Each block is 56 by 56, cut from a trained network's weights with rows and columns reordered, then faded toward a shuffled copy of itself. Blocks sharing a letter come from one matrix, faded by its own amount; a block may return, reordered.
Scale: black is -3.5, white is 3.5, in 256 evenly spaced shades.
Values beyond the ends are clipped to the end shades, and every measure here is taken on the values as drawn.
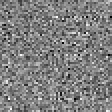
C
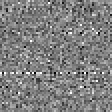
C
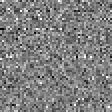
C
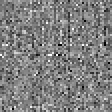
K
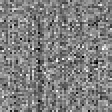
K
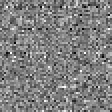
C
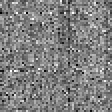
K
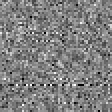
C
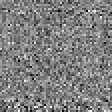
C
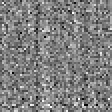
K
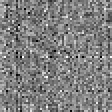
K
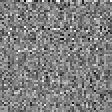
C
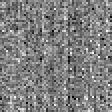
K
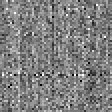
K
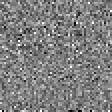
C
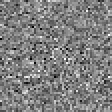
C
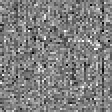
K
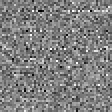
C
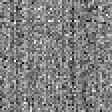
K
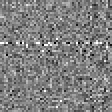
C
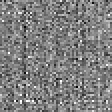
K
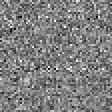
C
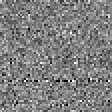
C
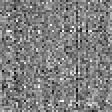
K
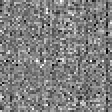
K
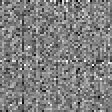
K
